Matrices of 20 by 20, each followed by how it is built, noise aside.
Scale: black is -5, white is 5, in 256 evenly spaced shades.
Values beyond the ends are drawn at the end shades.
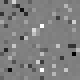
sparse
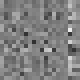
low rank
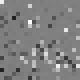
sparse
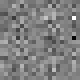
low rank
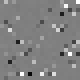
sparse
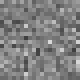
low rank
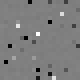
sparse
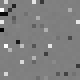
sparse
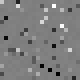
sparse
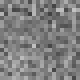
low rank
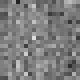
low rank
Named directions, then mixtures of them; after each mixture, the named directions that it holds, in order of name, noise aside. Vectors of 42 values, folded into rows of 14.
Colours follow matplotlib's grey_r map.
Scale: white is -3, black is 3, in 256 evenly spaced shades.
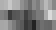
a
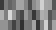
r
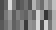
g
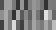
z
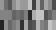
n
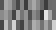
z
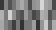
r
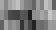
a, n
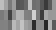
g, r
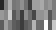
g, r, z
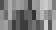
a, g, r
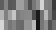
g, n, r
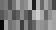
n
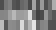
a, n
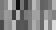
g, z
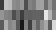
a, r, z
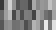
g, r, z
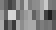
a, r, z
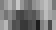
a, r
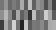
g, n, z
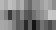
a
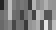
g, r
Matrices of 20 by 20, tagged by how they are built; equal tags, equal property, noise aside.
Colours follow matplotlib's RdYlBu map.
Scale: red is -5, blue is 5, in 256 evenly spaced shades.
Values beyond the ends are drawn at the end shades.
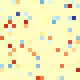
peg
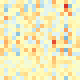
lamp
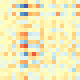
lamp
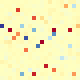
peg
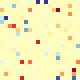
peg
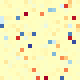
peg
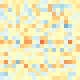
lamp
